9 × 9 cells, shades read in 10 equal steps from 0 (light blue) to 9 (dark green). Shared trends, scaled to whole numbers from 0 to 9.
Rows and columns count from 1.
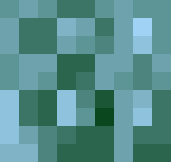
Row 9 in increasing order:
2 2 3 5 7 7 7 7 7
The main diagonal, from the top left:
4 6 6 7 6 8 3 6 7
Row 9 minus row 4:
-2 -1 2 0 0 4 0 2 4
